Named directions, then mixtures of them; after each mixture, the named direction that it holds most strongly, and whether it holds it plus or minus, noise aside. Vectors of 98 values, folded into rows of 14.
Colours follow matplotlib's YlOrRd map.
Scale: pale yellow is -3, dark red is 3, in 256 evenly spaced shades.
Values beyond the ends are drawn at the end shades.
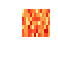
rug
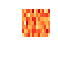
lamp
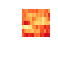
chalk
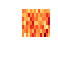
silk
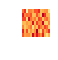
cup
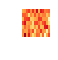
silk, minus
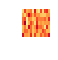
lamp, minus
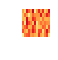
lamp, plus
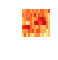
chalk, minus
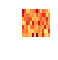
rug, minus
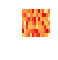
lamp, plus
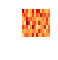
rug, minus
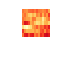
chalk, plus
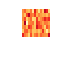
lamp, minus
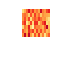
silk, minus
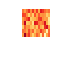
silk, minus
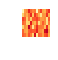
rug, plus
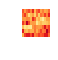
chalk, plus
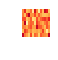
lamp, minus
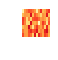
rug, plus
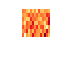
silk, plus
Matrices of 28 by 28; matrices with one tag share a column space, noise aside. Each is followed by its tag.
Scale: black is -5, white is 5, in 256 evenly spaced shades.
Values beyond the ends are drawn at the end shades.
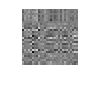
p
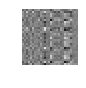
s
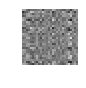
s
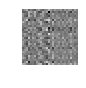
s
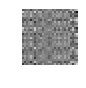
s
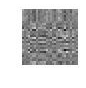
p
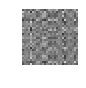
s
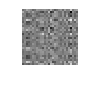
s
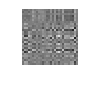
p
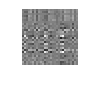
p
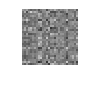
s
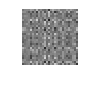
s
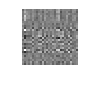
p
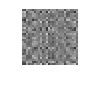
s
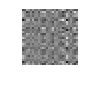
s
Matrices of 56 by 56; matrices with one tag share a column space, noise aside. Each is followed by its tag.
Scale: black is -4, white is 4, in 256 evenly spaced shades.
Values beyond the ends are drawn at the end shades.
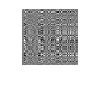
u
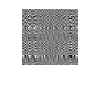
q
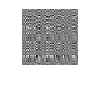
q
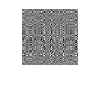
u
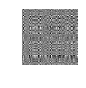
q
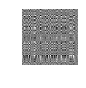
q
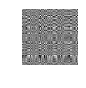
q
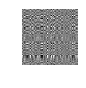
q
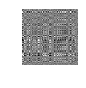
u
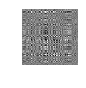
u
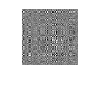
u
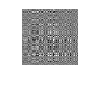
u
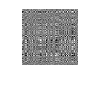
u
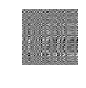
u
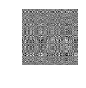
u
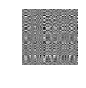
q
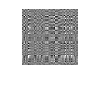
q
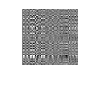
q
